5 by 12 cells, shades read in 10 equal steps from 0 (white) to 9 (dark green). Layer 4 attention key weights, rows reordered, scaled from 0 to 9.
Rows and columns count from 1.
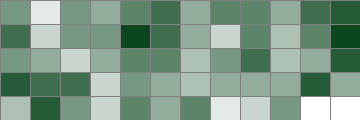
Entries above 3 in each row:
11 9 9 10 6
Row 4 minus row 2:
1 5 2 -3 -4 -3 -1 2 -2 1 2 -5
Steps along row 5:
up down down up down up down up up down same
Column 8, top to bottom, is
6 2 5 4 1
